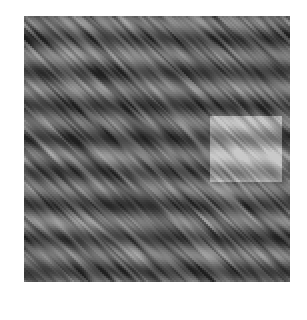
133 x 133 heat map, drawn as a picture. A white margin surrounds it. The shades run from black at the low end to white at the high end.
Average level on the scale: 40%. Ninth with the highest average: middle right. Stripes: horizontal, repeating 8 times. Odd patch: higher, in the middle right.
